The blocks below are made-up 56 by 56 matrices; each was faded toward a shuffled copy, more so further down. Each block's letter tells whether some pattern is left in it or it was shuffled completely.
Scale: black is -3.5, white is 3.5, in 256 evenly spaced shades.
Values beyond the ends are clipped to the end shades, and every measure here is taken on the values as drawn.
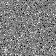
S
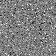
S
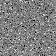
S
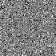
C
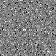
C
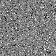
S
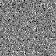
C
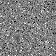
S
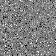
C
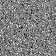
S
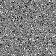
S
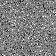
S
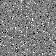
S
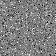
S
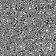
C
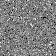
S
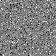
C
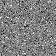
S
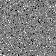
S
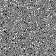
C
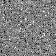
C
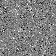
S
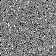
S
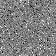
S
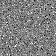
S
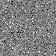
S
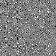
C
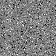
S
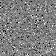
C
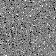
C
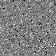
C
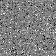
C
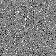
C
